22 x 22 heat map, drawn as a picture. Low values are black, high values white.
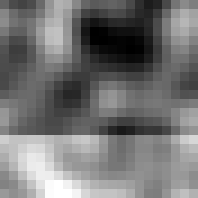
There are no lone odd cells. No regular stripes run through it. The bottom part is higher, past a seam about 70% of the way down. The ninth with the lowest average is the top middle.
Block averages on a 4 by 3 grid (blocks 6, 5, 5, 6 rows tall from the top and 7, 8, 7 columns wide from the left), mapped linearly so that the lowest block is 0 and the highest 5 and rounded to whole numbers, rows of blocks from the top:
201 | 101 | 222 | 543
